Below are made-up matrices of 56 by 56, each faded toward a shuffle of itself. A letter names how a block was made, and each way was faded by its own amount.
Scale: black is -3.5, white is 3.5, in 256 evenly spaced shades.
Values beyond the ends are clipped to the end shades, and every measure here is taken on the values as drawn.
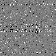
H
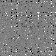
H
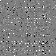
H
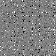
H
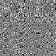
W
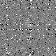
H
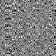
W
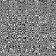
W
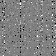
H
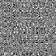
W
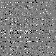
H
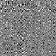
W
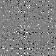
H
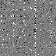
H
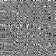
W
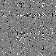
H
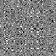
W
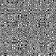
W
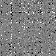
H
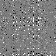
H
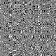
W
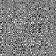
W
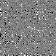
H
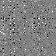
H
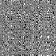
W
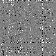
H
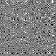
W
